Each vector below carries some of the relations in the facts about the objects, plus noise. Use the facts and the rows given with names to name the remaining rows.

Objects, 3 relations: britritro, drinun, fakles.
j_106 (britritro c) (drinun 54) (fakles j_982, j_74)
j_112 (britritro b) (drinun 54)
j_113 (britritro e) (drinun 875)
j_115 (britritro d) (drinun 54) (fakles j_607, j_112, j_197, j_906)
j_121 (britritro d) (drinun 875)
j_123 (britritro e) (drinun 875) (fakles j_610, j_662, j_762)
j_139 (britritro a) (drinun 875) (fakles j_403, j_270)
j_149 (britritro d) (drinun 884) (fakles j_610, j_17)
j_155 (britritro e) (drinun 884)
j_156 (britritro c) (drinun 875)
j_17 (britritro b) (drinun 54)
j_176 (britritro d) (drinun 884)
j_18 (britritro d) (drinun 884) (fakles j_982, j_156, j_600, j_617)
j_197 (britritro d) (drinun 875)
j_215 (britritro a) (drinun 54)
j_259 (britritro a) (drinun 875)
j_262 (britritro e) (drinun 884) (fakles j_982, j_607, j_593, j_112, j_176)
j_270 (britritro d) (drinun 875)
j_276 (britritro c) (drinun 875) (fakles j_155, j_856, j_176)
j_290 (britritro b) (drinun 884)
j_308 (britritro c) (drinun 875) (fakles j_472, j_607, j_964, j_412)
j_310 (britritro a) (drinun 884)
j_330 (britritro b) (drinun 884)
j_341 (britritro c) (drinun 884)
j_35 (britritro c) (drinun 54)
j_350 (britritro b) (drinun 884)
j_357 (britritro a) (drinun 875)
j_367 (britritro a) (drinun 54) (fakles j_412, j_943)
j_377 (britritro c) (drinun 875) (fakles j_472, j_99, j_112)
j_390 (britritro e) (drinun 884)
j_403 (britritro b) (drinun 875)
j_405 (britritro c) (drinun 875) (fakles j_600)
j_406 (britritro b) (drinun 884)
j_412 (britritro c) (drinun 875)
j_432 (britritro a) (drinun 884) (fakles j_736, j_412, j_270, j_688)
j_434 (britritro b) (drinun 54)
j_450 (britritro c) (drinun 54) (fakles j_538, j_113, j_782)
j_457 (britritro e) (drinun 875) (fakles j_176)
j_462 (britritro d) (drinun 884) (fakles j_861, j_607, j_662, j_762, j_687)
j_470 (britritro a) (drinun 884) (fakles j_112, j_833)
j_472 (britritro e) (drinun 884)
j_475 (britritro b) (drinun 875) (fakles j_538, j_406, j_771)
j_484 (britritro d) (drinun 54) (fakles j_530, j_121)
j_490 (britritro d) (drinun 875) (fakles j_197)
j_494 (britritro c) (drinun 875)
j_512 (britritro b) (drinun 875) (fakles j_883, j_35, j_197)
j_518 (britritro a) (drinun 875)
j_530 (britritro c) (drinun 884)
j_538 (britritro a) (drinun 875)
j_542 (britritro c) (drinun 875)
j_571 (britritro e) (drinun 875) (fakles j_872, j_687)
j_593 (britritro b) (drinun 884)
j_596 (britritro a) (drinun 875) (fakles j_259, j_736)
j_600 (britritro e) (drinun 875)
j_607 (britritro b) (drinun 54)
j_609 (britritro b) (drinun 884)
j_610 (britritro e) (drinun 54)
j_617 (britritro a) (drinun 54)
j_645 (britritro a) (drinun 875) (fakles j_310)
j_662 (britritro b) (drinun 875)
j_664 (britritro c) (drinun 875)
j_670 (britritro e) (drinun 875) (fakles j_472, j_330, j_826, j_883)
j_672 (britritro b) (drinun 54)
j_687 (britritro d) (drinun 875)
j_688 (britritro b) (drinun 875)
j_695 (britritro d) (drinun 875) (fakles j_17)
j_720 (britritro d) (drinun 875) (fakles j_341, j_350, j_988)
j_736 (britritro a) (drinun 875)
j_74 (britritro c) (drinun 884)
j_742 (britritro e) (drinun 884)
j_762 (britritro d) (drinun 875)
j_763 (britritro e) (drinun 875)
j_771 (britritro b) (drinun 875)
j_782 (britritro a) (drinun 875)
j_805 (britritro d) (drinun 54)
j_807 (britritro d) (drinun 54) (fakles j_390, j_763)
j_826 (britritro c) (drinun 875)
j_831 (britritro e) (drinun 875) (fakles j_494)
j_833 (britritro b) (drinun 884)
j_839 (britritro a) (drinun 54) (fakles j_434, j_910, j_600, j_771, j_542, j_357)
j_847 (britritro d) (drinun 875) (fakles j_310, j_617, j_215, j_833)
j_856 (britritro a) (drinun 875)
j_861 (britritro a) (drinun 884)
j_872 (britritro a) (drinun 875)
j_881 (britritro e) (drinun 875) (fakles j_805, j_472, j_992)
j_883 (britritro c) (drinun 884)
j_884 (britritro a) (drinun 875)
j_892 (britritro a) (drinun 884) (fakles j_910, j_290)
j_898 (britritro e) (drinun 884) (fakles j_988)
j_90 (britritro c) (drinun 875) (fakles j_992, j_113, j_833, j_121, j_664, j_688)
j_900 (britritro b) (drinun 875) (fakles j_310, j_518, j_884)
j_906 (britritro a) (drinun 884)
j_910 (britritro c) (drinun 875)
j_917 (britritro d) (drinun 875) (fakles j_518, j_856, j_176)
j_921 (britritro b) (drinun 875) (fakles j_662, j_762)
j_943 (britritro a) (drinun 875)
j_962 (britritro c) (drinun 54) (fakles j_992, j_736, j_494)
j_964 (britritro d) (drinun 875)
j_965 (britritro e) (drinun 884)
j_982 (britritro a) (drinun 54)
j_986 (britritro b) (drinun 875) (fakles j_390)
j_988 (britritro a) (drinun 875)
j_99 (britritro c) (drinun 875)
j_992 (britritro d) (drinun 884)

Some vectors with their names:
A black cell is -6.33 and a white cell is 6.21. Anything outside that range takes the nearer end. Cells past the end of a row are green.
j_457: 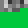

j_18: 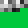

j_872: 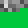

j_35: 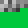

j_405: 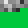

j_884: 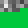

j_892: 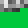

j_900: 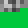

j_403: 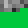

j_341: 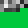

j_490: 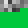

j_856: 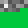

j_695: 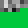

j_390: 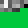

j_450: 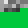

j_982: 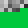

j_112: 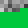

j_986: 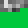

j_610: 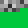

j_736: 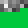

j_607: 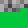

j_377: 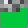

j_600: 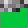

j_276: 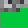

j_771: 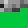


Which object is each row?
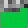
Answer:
j_609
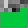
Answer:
j_121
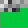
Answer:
j_115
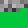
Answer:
j_17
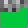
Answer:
j_921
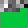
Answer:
j_310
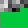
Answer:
j_992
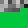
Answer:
j_593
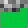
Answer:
j_475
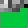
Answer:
j_472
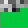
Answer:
j_847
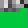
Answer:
j_861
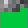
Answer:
j_664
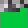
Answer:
j_176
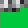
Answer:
j_149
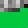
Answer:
j_290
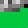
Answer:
j_330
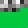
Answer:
j_462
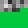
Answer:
j_917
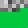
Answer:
j_367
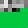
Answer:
j_807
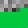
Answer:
j_672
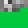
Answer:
j_512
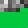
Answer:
j_530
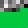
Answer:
j_350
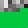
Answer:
j_906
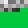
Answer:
j_839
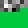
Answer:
j_720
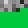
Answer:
j_156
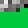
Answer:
j_883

